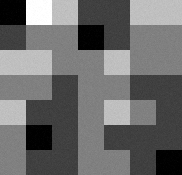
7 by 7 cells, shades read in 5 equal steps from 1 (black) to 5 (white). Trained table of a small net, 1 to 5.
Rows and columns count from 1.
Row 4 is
3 3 2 3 3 2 2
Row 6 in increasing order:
1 2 2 2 2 3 3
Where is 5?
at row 1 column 2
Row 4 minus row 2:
1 0 -1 2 1 -1 -1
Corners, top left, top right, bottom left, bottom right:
1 4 3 1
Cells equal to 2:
17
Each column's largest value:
4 5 4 3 4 4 4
